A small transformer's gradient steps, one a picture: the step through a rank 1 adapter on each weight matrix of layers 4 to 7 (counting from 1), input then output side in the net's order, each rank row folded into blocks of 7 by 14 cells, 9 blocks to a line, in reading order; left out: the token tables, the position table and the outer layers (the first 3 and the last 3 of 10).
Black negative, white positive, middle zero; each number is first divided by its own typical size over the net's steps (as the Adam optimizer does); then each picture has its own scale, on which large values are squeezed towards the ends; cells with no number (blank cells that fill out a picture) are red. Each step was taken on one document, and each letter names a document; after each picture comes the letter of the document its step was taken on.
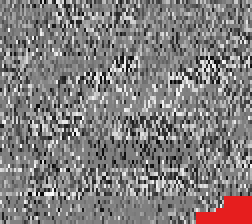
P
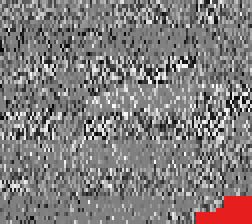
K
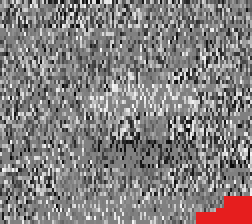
P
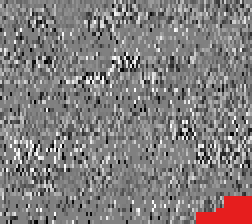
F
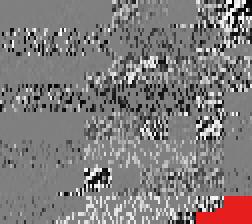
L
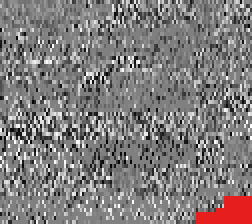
F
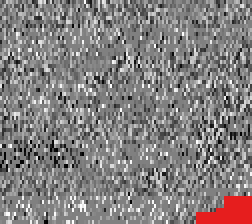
F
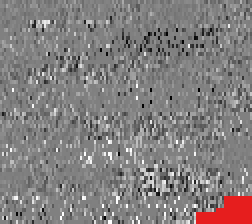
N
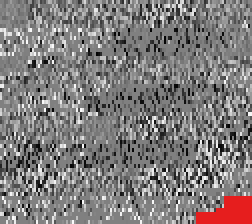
F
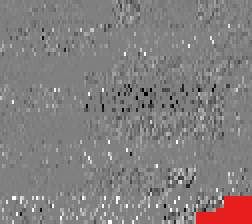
N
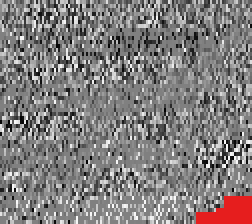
K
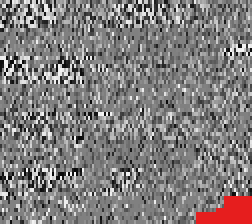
K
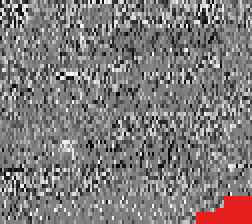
P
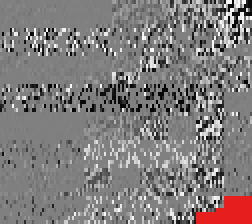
L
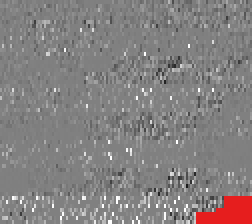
N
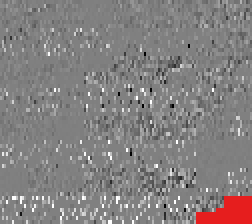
N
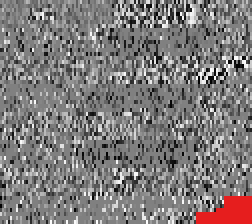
K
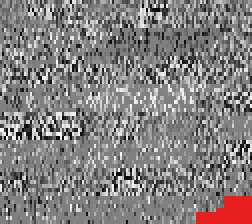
K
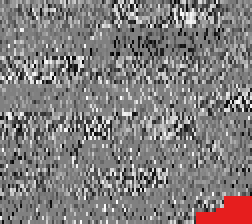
K
